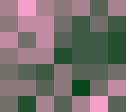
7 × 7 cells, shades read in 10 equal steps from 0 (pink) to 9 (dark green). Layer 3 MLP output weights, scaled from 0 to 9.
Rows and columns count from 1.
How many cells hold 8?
4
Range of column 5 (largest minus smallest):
6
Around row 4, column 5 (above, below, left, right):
7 6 8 7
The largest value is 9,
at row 6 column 5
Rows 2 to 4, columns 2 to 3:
2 2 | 5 2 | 3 3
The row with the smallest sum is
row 1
